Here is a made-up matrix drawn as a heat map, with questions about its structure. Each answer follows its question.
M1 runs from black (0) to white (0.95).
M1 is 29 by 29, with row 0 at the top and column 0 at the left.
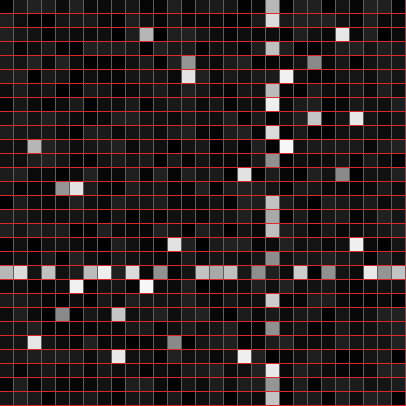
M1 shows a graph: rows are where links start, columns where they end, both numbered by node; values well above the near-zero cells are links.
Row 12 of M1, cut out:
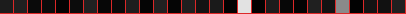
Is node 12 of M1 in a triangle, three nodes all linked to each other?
no
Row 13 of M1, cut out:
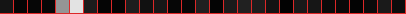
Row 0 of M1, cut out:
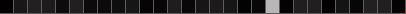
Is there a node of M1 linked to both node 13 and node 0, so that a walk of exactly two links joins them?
no
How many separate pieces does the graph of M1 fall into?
2
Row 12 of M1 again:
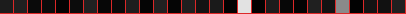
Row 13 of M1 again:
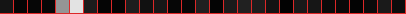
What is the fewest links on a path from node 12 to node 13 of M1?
6
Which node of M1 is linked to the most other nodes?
node 19
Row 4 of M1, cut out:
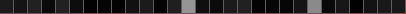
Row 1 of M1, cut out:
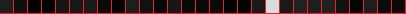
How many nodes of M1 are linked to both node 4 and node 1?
0
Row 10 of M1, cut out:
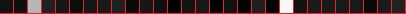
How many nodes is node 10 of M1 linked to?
2
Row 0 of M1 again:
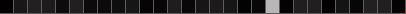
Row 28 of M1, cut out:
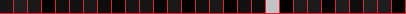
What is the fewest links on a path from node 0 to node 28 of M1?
2
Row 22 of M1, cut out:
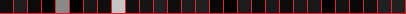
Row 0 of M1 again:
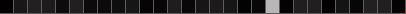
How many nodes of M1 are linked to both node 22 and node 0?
0
